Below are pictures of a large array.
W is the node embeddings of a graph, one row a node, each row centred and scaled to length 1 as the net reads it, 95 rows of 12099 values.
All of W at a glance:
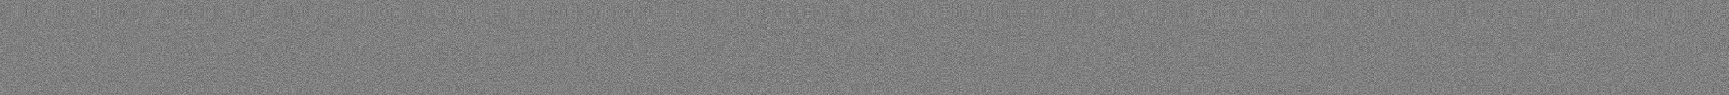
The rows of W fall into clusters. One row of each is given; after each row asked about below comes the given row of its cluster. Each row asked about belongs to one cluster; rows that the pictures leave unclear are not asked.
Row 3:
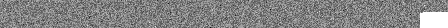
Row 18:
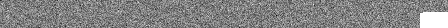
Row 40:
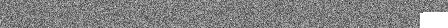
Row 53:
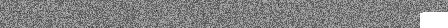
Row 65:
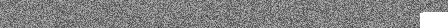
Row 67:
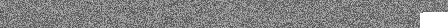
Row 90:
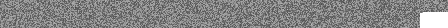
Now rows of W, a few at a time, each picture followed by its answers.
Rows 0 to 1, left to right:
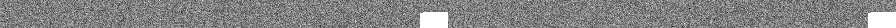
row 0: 40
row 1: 90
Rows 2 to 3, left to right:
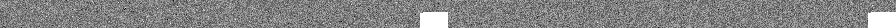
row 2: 67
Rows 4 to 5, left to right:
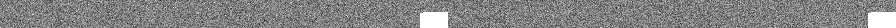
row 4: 65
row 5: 18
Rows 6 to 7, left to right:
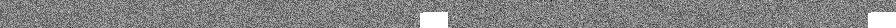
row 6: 67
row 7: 18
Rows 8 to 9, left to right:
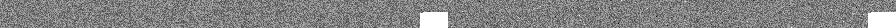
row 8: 40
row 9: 67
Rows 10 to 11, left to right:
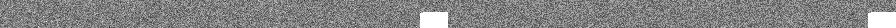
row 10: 18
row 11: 18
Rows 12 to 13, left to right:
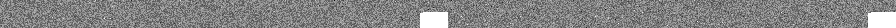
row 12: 18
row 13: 67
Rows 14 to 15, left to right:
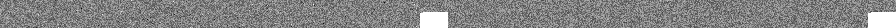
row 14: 18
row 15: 67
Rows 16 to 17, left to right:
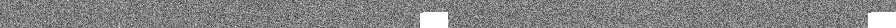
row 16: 67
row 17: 40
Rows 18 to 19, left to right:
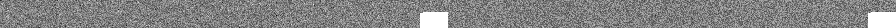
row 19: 53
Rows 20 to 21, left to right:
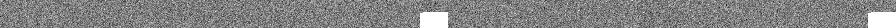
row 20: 53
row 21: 53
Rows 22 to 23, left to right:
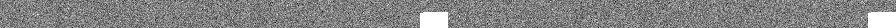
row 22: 65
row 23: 53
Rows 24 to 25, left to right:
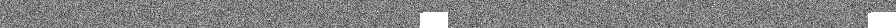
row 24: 40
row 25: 3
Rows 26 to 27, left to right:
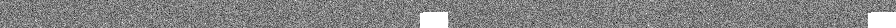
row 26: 67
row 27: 40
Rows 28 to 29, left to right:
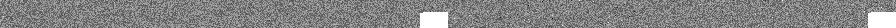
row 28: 40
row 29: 18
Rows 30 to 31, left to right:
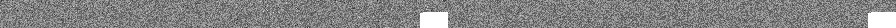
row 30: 90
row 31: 65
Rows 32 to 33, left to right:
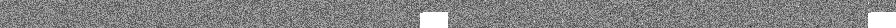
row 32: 3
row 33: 18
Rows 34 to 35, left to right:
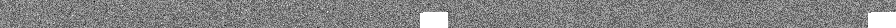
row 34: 65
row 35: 67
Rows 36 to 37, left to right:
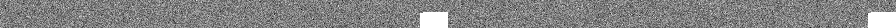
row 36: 40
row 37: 18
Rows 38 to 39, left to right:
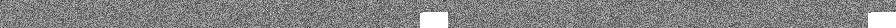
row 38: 90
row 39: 67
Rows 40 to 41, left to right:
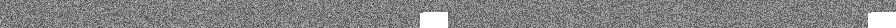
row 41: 67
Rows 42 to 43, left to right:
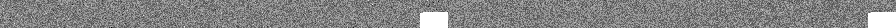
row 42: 18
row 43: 90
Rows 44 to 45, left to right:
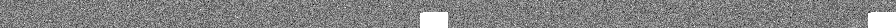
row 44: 18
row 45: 90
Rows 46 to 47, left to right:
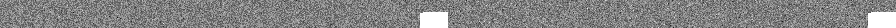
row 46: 3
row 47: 3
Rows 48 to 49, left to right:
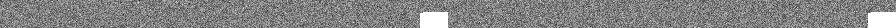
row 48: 18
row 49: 3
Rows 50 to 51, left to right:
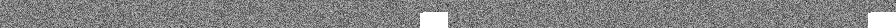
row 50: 40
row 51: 3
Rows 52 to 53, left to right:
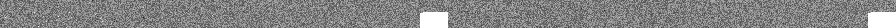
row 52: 18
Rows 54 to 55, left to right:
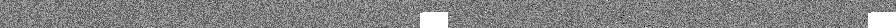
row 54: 53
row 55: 40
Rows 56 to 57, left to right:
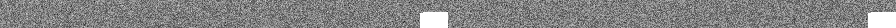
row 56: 65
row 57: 90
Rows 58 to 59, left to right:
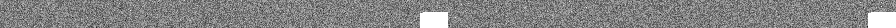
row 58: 53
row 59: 18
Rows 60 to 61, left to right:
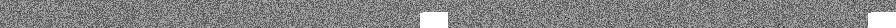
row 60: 53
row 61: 3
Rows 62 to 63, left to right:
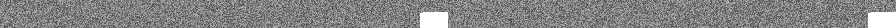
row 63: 90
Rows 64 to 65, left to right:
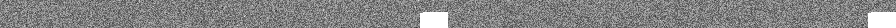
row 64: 53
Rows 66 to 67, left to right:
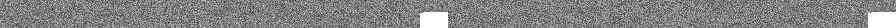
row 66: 40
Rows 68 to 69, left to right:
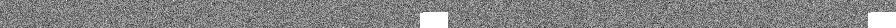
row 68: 67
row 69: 53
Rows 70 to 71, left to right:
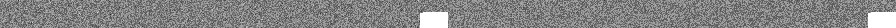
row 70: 3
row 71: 90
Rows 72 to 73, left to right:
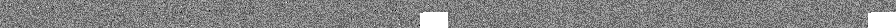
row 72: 40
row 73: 67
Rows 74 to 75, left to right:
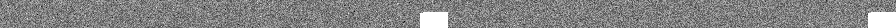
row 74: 65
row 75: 18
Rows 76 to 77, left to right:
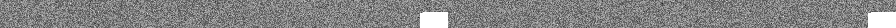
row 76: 53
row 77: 67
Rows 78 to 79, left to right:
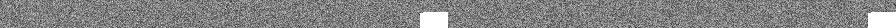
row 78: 65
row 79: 40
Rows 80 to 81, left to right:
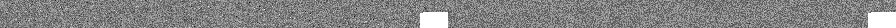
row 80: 67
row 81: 67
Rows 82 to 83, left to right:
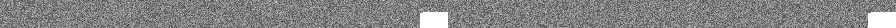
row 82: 18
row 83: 3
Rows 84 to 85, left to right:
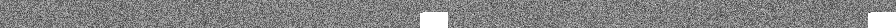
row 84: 53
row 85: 90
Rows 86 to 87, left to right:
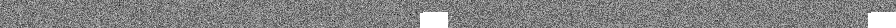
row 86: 3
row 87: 40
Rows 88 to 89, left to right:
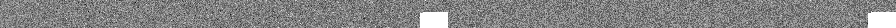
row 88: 90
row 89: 3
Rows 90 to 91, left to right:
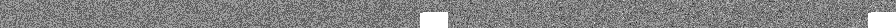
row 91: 90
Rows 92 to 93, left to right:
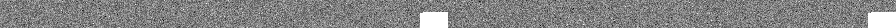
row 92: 3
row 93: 67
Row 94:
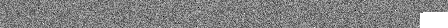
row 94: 40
